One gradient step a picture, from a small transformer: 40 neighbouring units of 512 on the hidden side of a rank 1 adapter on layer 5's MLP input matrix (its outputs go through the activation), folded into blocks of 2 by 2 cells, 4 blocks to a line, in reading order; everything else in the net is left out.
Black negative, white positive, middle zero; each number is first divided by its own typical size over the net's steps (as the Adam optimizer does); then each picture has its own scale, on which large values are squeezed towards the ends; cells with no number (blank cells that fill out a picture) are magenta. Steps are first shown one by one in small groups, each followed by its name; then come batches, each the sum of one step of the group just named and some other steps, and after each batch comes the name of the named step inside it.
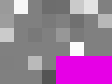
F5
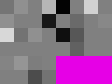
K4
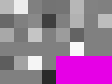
F5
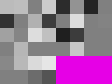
K4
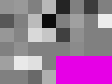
K4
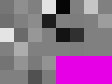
K4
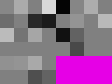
K4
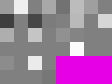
F5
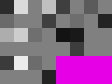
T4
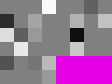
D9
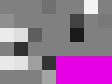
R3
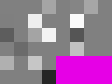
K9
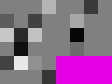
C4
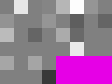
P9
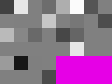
P9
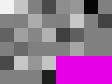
K9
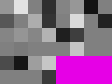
K9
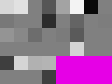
P9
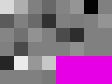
C4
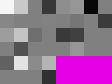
R3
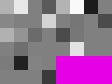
P9
